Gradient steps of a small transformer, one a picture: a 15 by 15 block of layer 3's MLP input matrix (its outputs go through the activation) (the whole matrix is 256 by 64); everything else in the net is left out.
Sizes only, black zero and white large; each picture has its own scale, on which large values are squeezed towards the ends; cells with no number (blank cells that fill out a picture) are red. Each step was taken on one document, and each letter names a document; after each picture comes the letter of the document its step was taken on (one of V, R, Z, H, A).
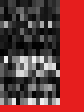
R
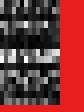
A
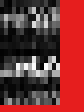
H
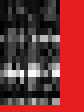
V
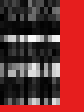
V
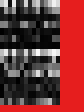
A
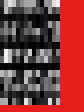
A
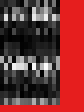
H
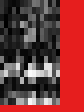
R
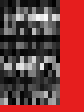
H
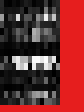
H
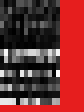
A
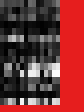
V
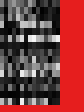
V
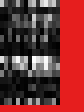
H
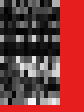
R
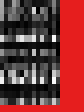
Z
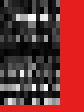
R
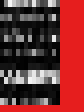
Z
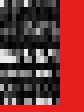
A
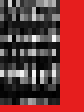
Z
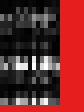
H
